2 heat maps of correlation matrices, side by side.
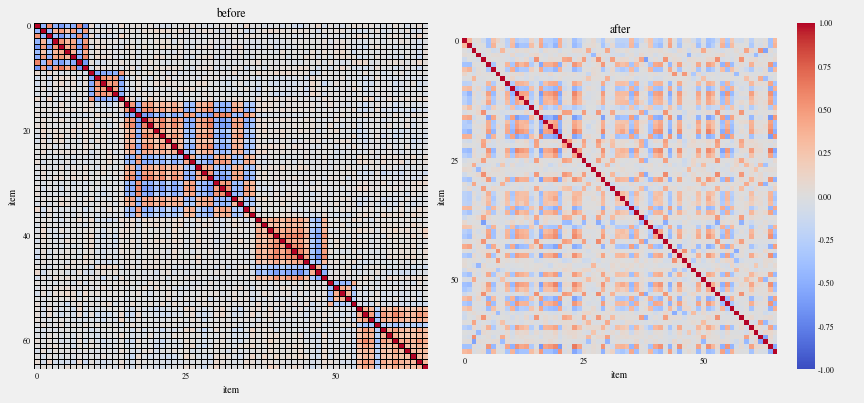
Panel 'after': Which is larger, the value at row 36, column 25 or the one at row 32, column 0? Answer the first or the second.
the first
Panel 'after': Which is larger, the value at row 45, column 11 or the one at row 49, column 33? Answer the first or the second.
the first
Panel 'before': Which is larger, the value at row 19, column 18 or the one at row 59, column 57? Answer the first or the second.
the first
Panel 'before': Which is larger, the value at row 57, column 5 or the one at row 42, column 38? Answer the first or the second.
the second
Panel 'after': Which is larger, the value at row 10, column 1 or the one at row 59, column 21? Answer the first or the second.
the first
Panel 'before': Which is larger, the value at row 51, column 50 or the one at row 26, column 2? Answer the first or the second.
the first
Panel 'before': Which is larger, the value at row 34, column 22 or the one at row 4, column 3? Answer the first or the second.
the second
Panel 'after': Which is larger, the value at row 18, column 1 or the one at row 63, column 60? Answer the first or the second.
the second
